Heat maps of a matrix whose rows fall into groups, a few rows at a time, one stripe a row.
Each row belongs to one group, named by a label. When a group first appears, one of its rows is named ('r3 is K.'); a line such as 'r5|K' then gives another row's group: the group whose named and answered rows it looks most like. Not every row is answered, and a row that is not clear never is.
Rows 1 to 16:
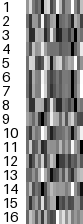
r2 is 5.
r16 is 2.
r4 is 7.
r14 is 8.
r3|5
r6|7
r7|7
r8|5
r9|8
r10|7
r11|8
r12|5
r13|7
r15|5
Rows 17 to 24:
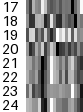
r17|7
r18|5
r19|2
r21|8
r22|8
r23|8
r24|8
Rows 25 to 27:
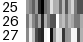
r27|2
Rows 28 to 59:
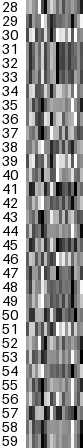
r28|8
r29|7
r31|5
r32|5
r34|2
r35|8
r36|2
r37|8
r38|7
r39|2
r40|2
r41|5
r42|7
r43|8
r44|8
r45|5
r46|2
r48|7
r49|7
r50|5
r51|2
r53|8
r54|7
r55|8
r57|5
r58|8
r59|8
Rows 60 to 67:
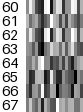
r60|2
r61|8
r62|2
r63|8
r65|5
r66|5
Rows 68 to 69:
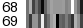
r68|8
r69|5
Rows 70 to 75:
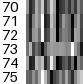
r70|5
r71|5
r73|8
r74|5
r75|7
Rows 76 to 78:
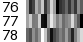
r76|5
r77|8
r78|7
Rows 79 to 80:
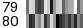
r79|2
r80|5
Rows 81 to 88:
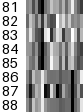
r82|2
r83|2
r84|8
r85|8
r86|7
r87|5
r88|7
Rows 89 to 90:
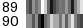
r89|7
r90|8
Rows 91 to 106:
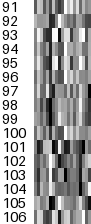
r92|8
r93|2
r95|2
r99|8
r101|5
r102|7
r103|5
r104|7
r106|2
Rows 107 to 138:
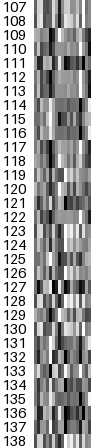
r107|2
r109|8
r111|5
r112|8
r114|7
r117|8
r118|8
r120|8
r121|5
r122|8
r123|2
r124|2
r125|7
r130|2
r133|2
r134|5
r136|5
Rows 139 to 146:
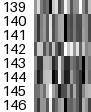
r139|2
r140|5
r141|5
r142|2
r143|5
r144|5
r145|7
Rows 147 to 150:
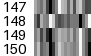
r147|8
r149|8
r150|8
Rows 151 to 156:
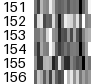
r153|7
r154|7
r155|5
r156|2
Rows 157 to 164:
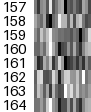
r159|7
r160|7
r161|5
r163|2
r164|7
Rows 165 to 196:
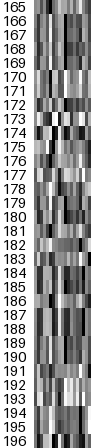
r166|5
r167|5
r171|2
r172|5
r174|5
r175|8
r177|2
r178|7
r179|5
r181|8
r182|7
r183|8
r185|5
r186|8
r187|5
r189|5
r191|8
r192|2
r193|2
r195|7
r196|5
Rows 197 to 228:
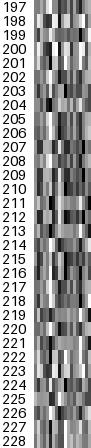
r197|7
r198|2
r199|7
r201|2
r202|7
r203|5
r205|7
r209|5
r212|5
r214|7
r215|5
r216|5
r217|7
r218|7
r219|8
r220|7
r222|2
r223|2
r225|8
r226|7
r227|2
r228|2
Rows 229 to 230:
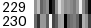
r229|8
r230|5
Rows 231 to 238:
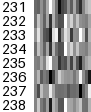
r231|7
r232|2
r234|2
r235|7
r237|7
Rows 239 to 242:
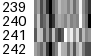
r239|8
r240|8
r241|2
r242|8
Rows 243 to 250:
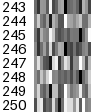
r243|5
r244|2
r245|7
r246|5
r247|2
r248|7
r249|2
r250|2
